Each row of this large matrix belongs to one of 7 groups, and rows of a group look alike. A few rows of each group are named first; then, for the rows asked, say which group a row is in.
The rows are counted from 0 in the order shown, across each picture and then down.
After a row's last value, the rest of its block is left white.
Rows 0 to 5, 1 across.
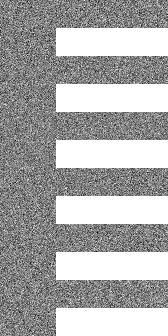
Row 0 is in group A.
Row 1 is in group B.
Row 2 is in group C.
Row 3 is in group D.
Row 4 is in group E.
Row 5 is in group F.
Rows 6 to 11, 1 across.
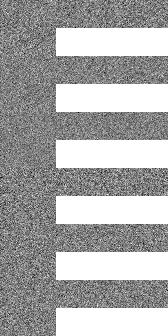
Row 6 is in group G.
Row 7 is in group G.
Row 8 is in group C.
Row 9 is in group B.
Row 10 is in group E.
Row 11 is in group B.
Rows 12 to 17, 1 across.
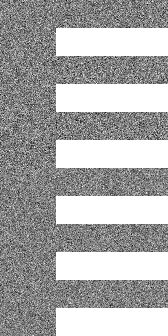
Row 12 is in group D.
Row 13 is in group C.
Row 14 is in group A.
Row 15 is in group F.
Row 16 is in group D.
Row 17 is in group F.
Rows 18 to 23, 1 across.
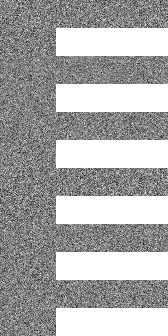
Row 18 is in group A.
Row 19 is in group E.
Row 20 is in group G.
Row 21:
A
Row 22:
E
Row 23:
B
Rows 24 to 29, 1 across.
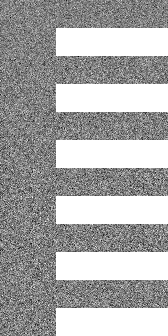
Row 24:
D
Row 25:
C
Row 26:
B
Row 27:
E
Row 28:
E
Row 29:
E
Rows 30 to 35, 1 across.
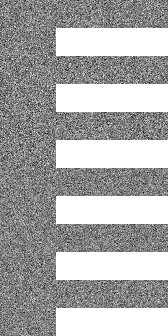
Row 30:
C
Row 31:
C
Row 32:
E
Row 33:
D
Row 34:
D
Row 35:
C
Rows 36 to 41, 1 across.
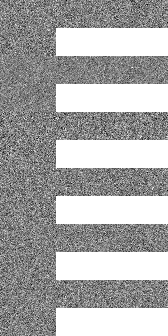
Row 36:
D
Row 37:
G
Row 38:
B
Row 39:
D
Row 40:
E
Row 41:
B
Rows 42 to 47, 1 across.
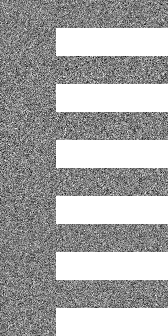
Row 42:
G
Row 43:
C
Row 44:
B
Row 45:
A
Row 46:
A
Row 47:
E
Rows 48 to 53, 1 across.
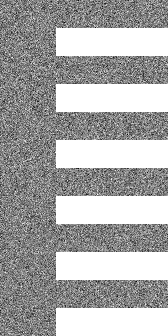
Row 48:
C
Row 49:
E
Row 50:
G
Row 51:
C
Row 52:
B
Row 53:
A
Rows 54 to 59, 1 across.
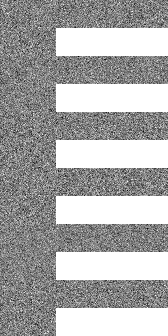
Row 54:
G
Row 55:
C
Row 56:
E
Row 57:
G
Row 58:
D
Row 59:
E
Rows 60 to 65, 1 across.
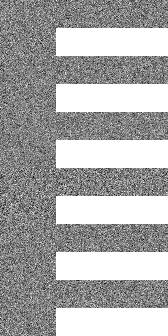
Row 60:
D
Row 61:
B
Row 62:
F
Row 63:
B
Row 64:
D
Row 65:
C
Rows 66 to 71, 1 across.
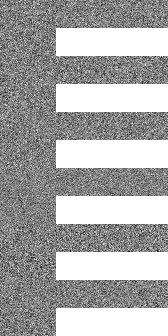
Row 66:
E
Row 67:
B
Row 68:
G
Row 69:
F
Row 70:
A
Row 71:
A
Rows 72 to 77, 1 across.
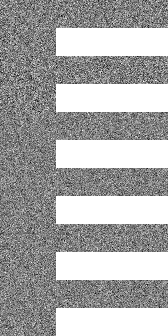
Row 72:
B
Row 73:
E
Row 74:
F
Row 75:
D
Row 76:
B
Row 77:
D
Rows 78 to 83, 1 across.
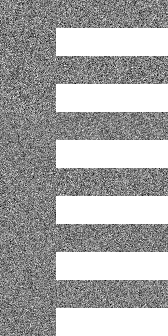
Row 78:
A
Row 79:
G
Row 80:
F
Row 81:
B
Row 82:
D
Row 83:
A
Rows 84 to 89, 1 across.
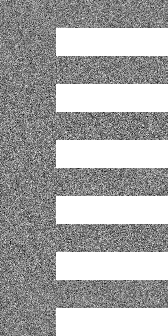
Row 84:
F
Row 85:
A
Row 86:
D
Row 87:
C
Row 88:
D
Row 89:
C
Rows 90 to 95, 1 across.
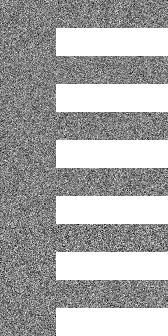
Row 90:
G
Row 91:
E
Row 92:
B
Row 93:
G
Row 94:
C
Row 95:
F
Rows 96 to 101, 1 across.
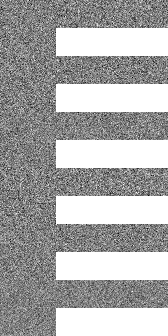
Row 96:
B
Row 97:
D
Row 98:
C
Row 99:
F
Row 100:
D
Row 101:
G
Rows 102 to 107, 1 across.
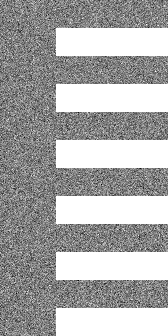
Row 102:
F
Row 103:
E
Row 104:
C
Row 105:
E
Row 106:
A
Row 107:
C
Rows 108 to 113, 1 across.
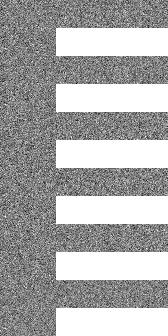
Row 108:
B
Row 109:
B
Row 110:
A
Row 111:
B
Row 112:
F
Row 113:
B
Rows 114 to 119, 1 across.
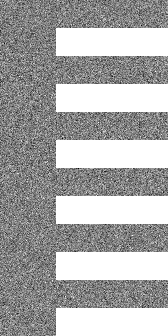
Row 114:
A
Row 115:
E
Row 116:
A
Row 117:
C
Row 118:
G
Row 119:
B
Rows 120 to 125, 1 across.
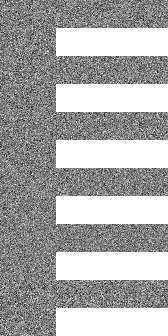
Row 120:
E
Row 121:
A
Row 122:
A
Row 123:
B
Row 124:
D
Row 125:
C
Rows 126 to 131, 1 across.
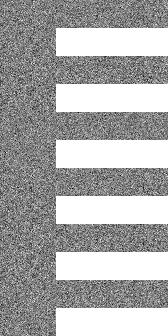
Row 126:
E
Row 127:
E
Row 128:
C
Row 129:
E
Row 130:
E
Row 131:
C
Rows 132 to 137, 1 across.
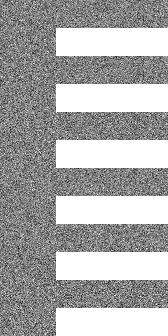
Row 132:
E
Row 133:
E
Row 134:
D
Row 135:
C
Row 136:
F
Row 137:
D
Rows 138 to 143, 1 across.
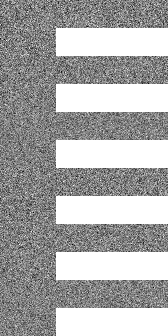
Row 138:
C
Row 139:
B
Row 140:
F
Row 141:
A
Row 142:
E
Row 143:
F
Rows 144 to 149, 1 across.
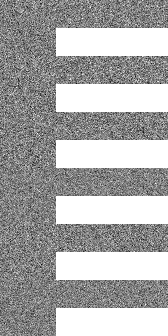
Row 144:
F
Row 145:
F
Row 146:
E
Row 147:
E
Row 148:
D
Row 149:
A
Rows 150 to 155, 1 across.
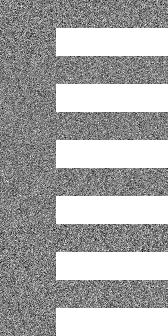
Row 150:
A
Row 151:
F
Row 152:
A
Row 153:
G
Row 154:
B
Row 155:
F
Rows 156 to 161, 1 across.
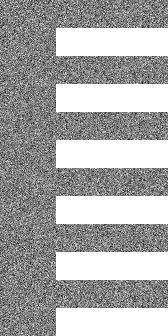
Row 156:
B
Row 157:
B
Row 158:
A
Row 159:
G
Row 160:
E
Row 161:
B
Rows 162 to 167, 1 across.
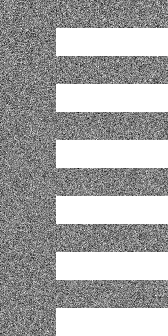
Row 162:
A
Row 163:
A
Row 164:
C
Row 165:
C
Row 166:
A
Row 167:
E
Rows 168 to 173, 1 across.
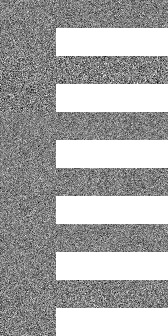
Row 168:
D
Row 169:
A
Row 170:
G
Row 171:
G
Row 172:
E
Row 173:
C
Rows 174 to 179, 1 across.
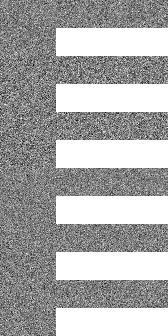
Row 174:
G
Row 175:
B
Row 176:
A
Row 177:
F
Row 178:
A
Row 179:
C
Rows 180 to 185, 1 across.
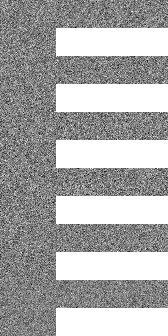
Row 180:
G
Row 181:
D
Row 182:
B
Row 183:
C
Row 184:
A
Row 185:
B
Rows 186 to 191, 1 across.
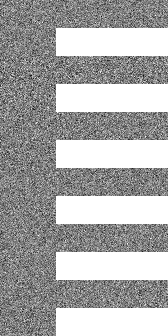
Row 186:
E
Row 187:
E
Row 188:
A
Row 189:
D
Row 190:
B
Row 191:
A
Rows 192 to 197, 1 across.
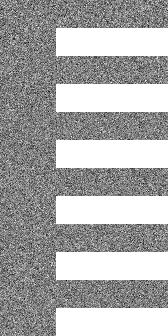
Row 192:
B
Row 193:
A
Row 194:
A
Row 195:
D
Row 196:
E
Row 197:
D
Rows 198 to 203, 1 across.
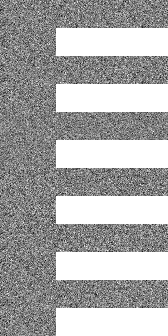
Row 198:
B
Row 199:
B
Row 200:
D
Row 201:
D
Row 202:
B
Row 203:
B
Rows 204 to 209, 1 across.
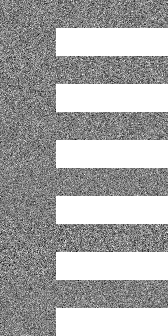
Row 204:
G
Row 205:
F
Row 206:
G
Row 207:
A
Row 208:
B
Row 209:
C
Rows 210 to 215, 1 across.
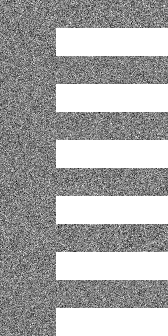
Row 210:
F
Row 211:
E
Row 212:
F
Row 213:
C
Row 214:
G
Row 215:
A
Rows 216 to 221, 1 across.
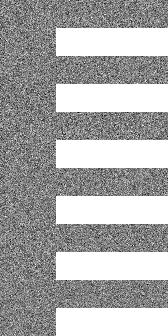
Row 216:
C
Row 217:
A
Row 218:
C
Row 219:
B
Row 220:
D
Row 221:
D
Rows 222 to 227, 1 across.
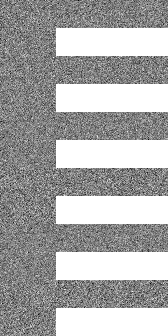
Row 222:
C
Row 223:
D
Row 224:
B
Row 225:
D
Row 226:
B
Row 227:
G
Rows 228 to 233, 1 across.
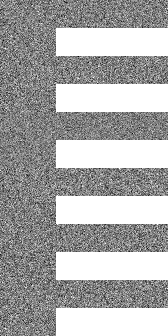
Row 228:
B
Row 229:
C
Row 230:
D
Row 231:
F
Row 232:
A
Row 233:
B
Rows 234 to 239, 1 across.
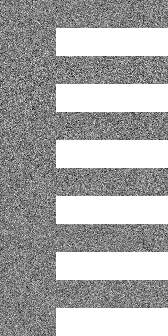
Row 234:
E
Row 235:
E
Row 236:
D
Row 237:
C
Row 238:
E
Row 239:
F
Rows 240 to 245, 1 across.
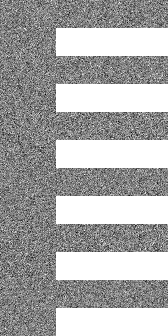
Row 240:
G
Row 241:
F
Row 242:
F
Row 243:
A
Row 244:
A
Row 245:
B
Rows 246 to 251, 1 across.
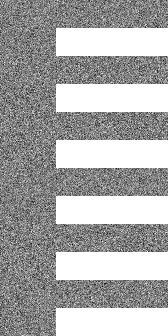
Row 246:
A
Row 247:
A
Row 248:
D
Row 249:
A
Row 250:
E
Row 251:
C
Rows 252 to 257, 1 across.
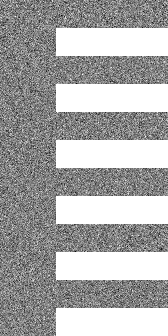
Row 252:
B
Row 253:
F
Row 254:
A
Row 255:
B
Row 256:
G
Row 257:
D
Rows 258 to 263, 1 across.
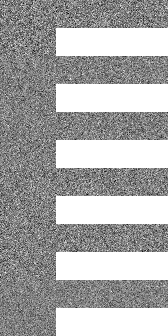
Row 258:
E
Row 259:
F
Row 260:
G
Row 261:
C
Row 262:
B
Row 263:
F
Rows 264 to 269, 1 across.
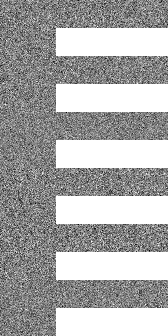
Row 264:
C
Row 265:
B
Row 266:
D
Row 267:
F
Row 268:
C
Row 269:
A
